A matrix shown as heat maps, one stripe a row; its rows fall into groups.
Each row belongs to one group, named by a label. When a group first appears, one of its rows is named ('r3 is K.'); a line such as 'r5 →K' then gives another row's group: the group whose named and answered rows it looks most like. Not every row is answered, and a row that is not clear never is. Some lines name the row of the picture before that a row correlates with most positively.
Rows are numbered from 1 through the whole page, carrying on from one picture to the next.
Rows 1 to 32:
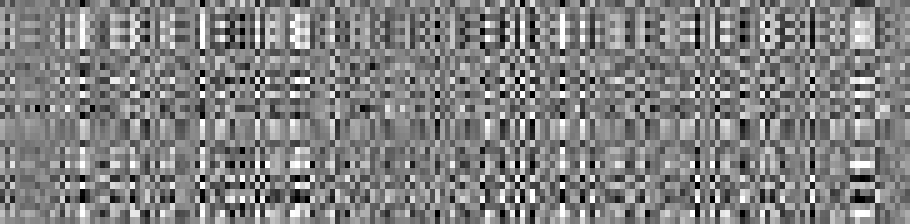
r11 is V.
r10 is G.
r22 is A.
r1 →V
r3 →A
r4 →A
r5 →A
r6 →A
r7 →A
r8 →V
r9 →A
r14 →A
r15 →V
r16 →G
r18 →A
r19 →A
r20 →A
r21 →V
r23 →A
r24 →A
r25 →A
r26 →V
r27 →A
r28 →V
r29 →V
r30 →A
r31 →A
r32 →A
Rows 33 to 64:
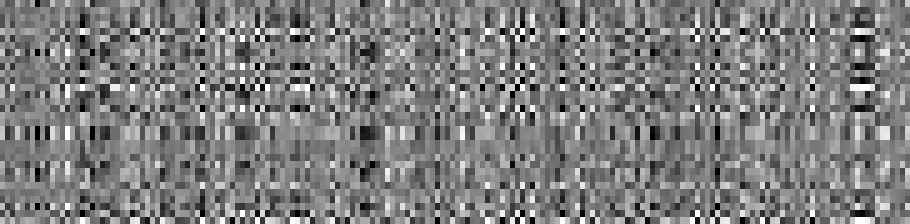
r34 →V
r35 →V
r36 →V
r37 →A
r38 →V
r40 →G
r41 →G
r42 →V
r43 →A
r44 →V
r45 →A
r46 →G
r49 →A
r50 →A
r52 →G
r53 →G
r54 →G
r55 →V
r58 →G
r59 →A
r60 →V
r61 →V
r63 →V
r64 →A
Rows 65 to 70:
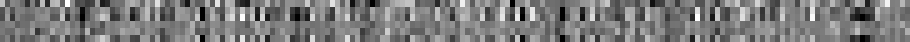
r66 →V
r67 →V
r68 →G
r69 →G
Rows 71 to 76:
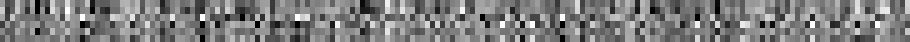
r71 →G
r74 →V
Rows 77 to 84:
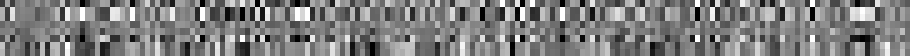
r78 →A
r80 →V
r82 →V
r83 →G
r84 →G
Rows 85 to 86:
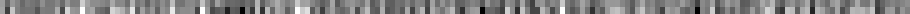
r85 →A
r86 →A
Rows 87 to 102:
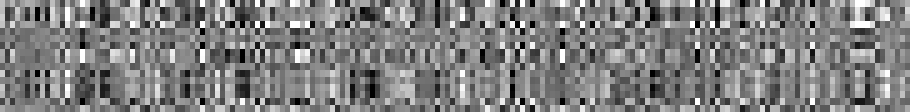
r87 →A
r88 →G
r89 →G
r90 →A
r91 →V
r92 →G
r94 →A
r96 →V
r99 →G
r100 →G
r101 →V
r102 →A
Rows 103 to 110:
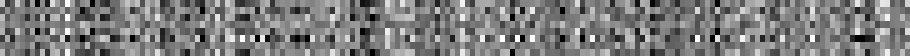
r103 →G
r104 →V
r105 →G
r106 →A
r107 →G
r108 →V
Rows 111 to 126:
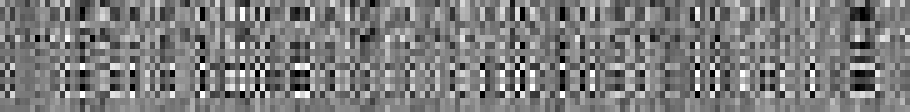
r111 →G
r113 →V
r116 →G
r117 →V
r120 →A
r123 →V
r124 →A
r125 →G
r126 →G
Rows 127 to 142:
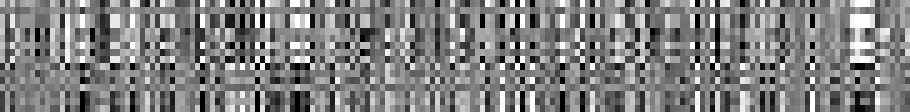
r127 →A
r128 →G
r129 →A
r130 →A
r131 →G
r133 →A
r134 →G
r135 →A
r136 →V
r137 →G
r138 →V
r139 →A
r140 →V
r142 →V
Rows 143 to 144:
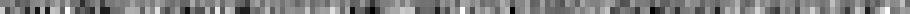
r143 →G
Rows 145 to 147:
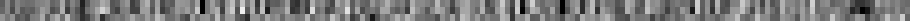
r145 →V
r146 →V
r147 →G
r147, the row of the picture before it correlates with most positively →143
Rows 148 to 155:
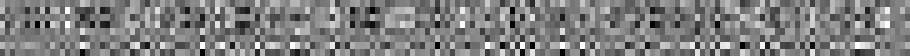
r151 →G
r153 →V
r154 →A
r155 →V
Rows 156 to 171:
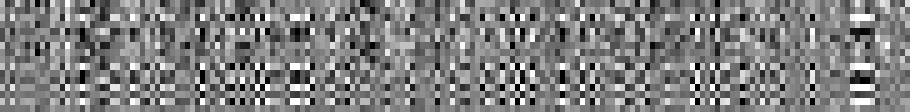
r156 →G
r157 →G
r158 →A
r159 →G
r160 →V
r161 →V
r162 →G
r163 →G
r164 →G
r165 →A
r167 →V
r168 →A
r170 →A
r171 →G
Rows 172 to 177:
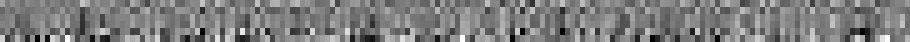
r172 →A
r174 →G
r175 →G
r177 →G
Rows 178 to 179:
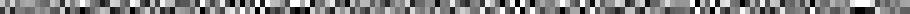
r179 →V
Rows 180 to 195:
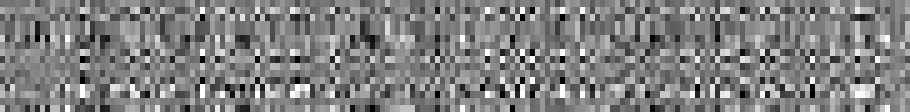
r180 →G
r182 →V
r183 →G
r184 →G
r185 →G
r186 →G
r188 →V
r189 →A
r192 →A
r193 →A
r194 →G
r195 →G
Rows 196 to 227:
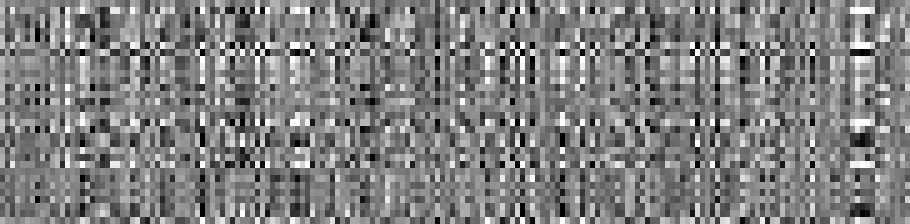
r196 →A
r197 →A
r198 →G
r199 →G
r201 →G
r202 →A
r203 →V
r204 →A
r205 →A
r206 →A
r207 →A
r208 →G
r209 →A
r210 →G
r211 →G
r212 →A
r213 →A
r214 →G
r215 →V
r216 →V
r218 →G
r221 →V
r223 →V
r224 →G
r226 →V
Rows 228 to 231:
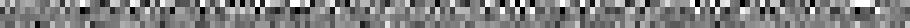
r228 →A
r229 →V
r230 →V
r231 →G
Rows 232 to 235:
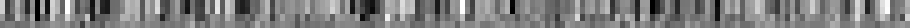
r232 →G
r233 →G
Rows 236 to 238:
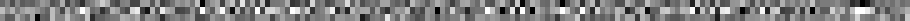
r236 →V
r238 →G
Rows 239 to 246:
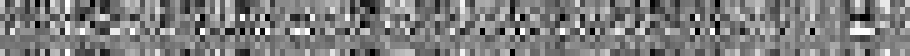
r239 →G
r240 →G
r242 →G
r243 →A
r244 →V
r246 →G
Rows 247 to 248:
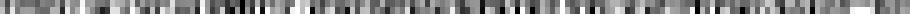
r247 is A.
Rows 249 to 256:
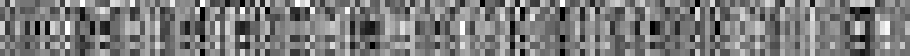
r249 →A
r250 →V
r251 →V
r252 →G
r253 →G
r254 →V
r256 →V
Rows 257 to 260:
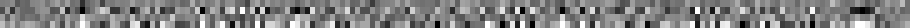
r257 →G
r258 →V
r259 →A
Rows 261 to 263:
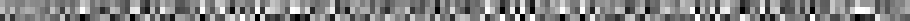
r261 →A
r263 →V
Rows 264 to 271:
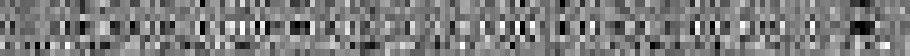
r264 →V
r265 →G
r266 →A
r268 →V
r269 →A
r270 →G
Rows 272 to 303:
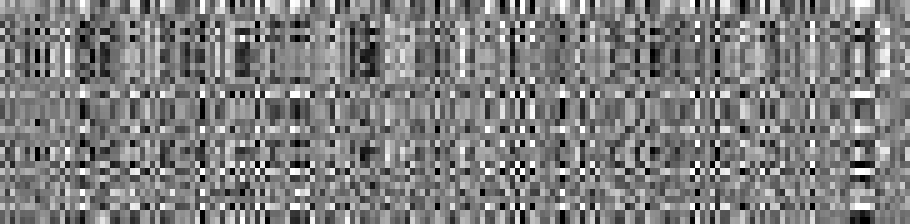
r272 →A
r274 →G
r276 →G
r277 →V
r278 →G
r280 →G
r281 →G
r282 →G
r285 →A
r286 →V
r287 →V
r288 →V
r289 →G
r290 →A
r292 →V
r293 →G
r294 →G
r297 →V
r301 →A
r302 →V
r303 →V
